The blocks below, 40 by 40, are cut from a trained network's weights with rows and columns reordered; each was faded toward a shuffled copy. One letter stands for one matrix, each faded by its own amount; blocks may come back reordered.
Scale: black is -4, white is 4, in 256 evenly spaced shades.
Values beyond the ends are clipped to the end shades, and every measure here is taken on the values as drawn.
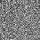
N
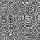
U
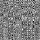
U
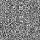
N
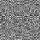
U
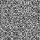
N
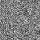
N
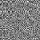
U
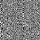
U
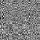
U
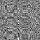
U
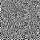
U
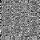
U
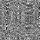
U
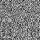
N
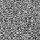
N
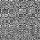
U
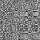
N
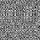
U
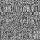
N
